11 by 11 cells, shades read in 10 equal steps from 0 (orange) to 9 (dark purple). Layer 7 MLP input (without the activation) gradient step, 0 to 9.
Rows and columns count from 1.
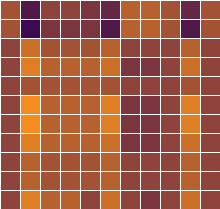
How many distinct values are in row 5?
2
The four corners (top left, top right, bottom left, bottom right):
4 4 5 5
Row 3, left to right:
5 2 4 4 4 3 5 5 5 3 5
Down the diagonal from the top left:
4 9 4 3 4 1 6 6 5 3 5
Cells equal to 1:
7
